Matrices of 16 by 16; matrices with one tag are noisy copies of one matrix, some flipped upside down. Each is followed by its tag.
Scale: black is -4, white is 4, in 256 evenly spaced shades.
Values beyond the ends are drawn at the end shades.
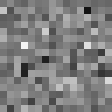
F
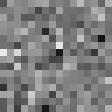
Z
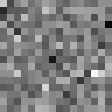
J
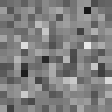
F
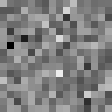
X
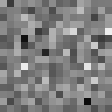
F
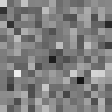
J
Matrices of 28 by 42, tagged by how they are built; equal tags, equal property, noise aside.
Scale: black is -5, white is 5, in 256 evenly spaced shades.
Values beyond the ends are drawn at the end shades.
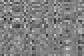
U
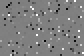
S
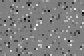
S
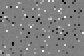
S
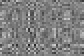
U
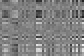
U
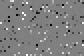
S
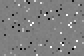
S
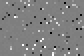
S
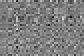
U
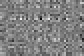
U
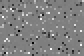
S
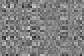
U
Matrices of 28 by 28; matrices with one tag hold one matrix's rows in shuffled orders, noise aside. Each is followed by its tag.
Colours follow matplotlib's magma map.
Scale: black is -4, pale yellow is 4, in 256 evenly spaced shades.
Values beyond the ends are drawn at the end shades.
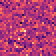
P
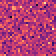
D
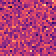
D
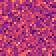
D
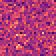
P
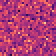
D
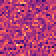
P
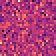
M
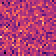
M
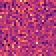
M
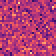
D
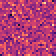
D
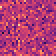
M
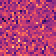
M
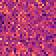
M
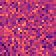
M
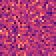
M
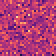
P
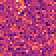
P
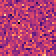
D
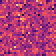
P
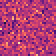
M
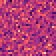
D
